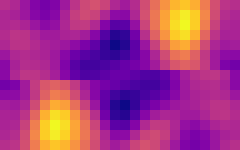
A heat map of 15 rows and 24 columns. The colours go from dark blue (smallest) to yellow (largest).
The texture is blotchy. Overall the values sit about 40% of the way up the scale. A half turn leaves it unchanged. No lone cell stands out from its neighbours.
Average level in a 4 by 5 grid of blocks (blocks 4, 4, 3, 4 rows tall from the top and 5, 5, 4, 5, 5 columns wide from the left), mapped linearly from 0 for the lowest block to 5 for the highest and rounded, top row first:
2 2 1 5 4 | 2 1 0 3 2 | 2 3 0 1 2 | 4 5 1 2 2
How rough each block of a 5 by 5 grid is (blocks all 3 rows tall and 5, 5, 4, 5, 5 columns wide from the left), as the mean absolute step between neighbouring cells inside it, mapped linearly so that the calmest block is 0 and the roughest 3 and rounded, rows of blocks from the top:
01222
01132
12021
23110
22210
